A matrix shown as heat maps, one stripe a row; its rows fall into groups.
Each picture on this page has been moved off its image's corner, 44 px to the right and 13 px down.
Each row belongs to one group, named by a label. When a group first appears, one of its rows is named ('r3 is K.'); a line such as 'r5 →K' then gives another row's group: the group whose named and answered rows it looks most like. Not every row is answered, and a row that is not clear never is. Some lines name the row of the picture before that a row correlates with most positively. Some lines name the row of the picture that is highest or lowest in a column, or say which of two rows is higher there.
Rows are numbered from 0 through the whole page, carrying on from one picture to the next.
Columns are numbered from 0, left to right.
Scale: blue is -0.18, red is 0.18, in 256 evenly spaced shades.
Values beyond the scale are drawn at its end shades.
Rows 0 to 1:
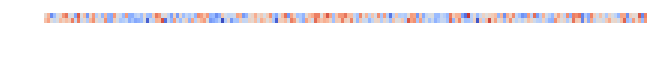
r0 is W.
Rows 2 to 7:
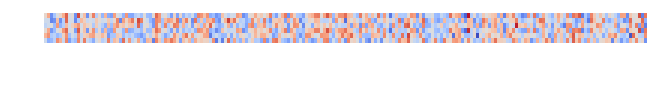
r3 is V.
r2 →W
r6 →W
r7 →V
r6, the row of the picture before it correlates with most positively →1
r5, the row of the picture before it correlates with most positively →0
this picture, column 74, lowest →7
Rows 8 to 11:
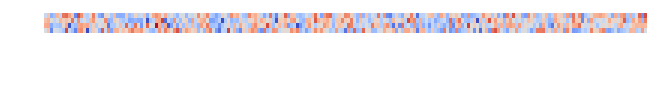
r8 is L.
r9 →W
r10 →W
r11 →V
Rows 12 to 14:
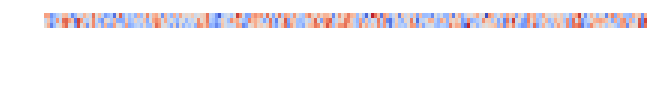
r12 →W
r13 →L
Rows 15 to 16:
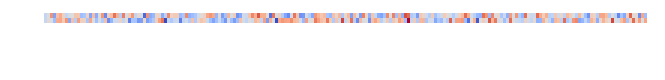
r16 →W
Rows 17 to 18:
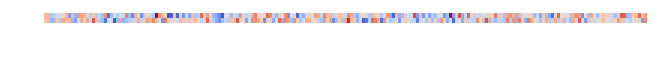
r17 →W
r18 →L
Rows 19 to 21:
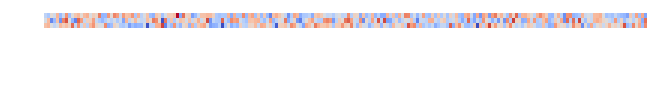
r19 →V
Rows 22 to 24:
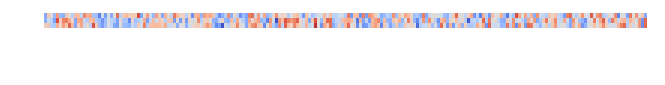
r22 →V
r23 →L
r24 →L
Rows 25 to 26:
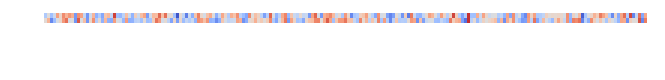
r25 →L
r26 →W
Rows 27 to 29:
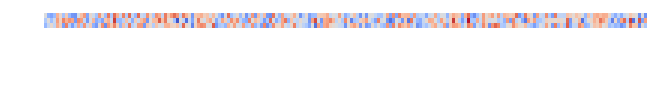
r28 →L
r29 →V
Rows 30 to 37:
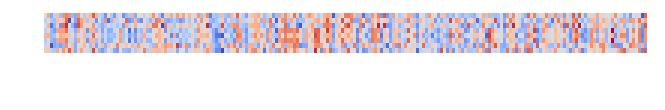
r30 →L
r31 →W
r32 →L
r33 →W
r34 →W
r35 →W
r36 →V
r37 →L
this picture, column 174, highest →32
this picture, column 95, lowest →36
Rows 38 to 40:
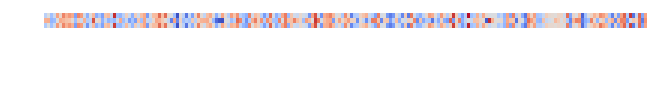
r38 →L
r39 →W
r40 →L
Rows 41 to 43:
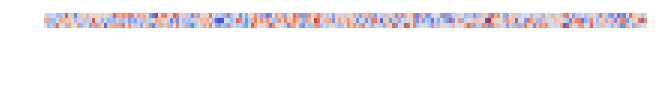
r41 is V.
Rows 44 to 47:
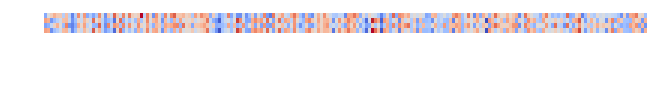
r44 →V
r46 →V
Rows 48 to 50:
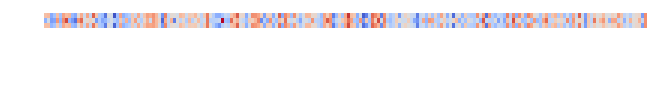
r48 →L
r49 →L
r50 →L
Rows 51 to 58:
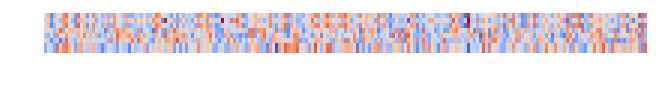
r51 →W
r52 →L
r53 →W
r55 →V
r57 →L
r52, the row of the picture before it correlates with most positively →49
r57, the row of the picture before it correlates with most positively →49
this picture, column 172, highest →52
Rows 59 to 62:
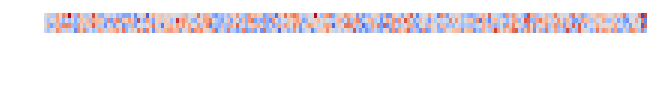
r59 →L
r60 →V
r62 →V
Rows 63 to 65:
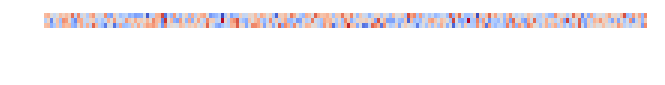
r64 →L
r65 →L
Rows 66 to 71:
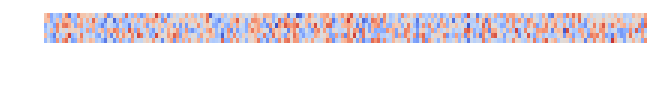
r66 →W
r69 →V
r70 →V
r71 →L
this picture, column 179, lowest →68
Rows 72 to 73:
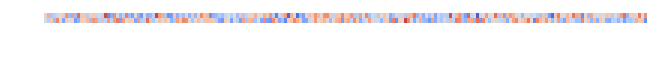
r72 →W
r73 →V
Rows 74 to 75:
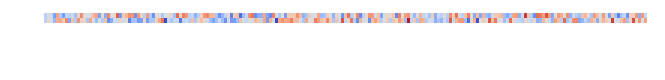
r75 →W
